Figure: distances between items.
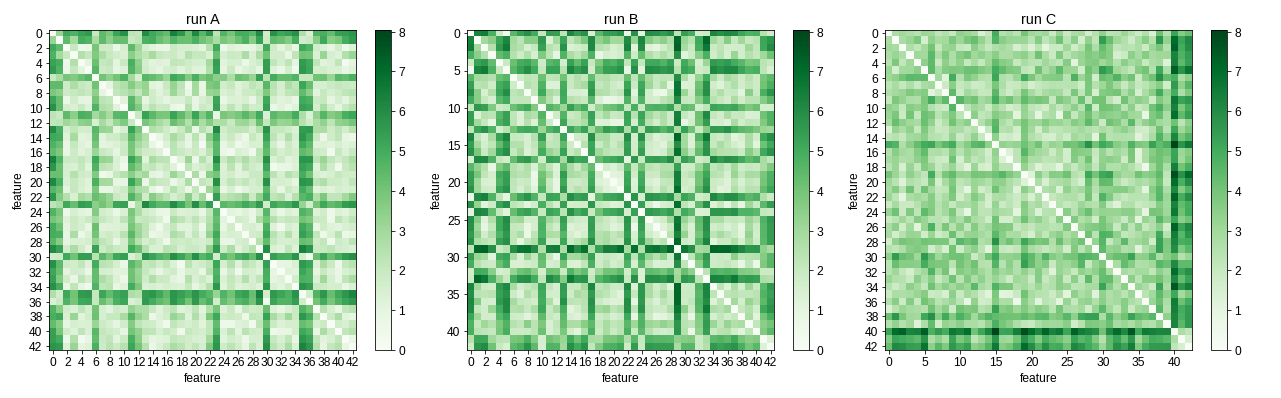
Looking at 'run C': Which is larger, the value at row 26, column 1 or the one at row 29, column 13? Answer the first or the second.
the first
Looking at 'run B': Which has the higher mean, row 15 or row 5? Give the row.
5
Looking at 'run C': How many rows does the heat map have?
43
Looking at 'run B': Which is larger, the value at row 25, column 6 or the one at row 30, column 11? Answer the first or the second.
the first
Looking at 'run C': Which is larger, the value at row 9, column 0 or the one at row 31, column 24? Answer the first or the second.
the second
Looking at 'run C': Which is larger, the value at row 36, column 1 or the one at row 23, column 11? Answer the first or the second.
the first
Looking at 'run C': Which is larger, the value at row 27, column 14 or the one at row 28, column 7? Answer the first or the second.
the second
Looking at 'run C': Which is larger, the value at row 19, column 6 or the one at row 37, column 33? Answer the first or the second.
the first
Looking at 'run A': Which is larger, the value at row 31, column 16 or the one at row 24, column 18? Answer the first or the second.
the first
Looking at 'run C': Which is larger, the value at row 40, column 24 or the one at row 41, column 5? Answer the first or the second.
the first
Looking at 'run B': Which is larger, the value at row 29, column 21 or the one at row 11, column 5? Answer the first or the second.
the first
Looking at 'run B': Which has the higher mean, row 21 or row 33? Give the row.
33
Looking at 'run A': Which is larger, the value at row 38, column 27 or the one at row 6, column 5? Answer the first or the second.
the second
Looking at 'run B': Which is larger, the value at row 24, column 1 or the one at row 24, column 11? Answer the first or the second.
the first
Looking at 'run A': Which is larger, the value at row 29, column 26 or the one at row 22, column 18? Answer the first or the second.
the second
